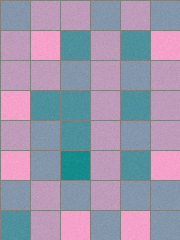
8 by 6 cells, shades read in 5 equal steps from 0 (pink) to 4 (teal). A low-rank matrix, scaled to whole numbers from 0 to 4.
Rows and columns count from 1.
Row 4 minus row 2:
-1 3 0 0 0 1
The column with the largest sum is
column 3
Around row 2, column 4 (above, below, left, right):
2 1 3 3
